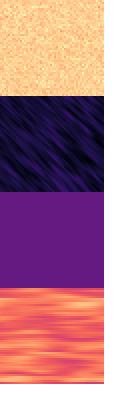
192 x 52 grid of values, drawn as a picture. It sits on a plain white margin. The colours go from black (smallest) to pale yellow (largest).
The table splits into 4 rows of 1 panel. Panel 1,1: very high, fine-grained, faint in contrast. Panel 2,1: very low, slanting down to the right, faint in contrast. Panel 3,1: low, flat. Panel 4,1: high, streaked across.
